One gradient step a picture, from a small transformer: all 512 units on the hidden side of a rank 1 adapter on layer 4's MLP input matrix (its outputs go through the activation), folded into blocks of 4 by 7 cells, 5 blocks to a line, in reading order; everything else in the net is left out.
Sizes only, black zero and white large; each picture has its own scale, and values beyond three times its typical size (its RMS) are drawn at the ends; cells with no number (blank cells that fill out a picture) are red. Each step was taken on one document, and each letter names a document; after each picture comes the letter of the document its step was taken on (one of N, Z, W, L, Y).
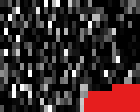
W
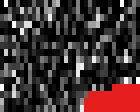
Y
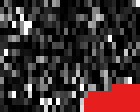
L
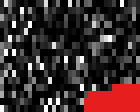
L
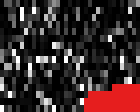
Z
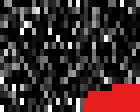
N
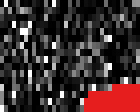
L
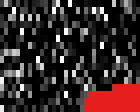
W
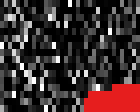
L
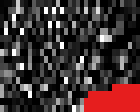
Y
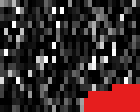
W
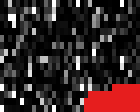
Z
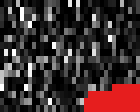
Z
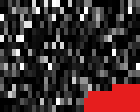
Y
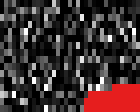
L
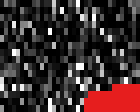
N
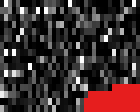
N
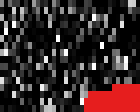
W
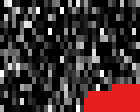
N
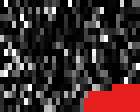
Z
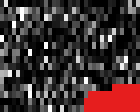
Y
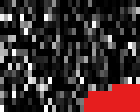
L
